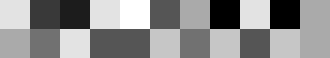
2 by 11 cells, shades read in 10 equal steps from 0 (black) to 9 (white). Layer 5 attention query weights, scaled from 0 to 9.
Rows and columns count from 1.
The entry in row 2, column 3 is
8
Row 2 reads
6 4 8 3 3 7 4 7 3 7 6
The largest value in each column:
8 4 8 8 9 7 6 7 8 7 6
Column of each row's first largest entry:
5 3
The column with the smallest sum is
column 2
